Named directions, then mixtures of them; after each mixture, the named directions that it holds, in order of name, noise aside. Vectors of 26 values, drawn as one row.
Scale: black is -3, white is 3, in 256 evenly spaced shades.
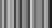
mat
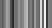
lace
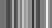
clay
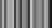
mat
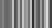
clay, mat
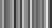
clay, mat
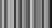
mat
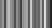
lace, mat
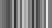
clay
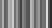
lace, mat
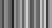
lace, mat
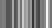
clay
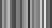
lace, mat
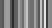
lace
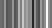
clay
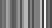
lace, mat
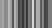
clay, lace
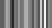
lace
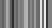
lace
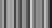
mat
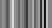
lace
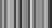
mat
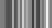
clay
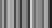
mat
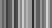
clay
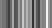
clay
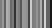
lace, mat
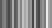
clay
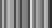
mat
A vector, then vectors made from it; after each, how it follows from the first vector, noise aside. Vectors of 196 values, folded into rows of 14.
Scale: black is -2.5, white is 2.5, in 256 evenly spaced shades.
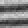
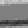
partly zeroed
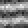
wrapped around
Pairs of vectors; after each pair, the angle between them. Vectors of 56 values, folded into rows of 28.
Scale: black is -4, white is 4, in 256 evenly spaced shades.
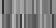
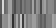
nearly opposite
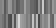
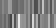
nearly parallel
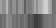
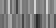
partly aligned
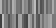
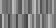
nearly parallel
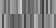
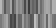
partly aligned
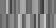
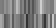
partly opposed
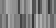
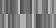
nearly opposite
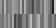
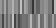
nearly parallel
